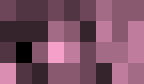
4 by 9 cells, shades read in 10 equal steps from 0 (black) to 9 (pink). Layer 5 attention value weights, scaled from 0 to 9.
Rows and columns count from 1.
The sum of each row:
37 38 47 42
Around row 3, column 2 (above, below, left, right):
2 3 3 5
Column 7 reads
6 7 6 2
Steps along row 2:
same same up down down up down up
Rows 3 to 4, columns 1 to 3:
3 0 5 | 8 3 2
